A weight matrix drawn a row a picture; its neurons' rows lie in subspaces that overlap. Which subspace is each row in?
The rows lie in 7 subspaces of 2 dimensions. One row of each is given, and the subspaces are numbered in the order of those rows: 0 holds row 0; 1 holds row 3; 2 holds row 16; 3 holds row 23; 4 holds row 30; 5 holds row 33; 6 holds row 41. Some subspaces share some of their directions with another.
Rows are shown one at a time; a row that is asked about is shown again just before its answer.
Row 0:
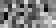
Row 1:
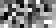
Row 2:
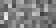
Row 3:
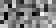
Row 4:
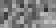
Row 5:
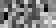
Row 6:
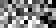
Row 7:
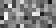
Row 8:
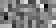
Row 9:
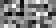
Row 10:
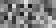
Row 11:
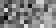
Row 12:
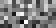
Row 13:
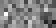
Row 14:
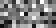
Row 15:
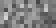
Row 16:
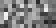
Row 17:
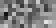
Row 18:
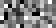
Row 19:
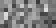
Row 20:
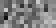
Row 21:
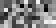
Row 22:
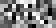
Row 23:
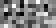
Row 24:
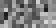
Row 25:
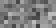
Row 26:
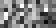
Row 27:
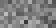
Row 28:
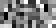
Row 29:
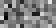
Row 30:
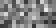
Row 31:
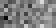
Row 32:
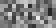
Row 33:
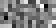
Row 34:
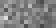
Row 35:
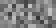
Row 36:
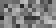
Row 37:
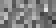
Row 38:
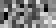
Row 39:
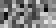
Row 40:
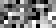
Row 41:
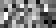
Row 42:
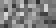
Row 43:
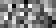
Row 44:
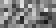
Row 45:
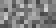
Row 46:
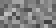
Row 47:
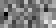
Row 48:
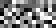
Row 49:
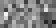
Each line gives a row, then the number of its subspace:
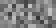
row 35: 0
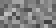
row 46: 2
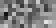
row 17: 2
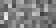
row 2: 1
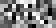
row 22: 0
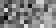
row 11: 4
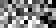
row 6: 6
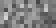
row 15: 4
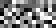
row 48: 2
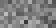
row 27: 6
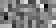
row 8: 5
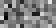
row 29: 1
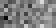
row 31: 4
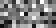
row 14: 4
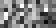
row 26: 5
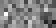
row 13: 6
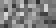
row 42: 3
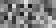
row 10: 0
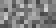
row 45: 6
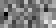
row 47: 6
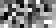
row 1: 2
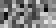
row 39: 5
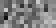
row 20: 4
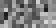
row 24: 0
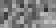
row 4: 5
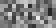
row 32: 0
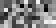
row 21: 1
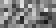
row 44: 5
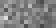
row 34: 4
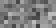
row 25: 3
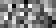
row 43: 0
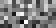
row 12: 6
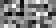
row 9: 3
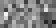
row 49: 6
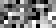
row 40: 3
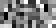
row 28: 5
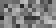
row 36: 1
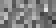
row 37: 2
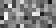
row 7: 1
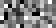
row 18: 1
